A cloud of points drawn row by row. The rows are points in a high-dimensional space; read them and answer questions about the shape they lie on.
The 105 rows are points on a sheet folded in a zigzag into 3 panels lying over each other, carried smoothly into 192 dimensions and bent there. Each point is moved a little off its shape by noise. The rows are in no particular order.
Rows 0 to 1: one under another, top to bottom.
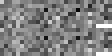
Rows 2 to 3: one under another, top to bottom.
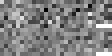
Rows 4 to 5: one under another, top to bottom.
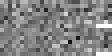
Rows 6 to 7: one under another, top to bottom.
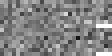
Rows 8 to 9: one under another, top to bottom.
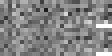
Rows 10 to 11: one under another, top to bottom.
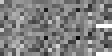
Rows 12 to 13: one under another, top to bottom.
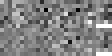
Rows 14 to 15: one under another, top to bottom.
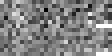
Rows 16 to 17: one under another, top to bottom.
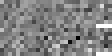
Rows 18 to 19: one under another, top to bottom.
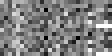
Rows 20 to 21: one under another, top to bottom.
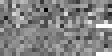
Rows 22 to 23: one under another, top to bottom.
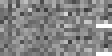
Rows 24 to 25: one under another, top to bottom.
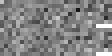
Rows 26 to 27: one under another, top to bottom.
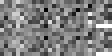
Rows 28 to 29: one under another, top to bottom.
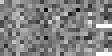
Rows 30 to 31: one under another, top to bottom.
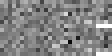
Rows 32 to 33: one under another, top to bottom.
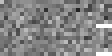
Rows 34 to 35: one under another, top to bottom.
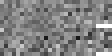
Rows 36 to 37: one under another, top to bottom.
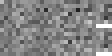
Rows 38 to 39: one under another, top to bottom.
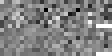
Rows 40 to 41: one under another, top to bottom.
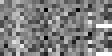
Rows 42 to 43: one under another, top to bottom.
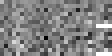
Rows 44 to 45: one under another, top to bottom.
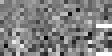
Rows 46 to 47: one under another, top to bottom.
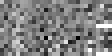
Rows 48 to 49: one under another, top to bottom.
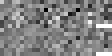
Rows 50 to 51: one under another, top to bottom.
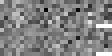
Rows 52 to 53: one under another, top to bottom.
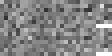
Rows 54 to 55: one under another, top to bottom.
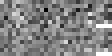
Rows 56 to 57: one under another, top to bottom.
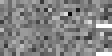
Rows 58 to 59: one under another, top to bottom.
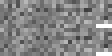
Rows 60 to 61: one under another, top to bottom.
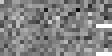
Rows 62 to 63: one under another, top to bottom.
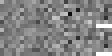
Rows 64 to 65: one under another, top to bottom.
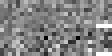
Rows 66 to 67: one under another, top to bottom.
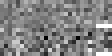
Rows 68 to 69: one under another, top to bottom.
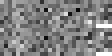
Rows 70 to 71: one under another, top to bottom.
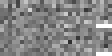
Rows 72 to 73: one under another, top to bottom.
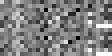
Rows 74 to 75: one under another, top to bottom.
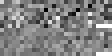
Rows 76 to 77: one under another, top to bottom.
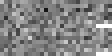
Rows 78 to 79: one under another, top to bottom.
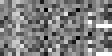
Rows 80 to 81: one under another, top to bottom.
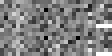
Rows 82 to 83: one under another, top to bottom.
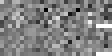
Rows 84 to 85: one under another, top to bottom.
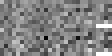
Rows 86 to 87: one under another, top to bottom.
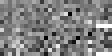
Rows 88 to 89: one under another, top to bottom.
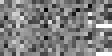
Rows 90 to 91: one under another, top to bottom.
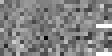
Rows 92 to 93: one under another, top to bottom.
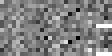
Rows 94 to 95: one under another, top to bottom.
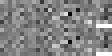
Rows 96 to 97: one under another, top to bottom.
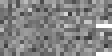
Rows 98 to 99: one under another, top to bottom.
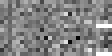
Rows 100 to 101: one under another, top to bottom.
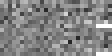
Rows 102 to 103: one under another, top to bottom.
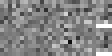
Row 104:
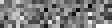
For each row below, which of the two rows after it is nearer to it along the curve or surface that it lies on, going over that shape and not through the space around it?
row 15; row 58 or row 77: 77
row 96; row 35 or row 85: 85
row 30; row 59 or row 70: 70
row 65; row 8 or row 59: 59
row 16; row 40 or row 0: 0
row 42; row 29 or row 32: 29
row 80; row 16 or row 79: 79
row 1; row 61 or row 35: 61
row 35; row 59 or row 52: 52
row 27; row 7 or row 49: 7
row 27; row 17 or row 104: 104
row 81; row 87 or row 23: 87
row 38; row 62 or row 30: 62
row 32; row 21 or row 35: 35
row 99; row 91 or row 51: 91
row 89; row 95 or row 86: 95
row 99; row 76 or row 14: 76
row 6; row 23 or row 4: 4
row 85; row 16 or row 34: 34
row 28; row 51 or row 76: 76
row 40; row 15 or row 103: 103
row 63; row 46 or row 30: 46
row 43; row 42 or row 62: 42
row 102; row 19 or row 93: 93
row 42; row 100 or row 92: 100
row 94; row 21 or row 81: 81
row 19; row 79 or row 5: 79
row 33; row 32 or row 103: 103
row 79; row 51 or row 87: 87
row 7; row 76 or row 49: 49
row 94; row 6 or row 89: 6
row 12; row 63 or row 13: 13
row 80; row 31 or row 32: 32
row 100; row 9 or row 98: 98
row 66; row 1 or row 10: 1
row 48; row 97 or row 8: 97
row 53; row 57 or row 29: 29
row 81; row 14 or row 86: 14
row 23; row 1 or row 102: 1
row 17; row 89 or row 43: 43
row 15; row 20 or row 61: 20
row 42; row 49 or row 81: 81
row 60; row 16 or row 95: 16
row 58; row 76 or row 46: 76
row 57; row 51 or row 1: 51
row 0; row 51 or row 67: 51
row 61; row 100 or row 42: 42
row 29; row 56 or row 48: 48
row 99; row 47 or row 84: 47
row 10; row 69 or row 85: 69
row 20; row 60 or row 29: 29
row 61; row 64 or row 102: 64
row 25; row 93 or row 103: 103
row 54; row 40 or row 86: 40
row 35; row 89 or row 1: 89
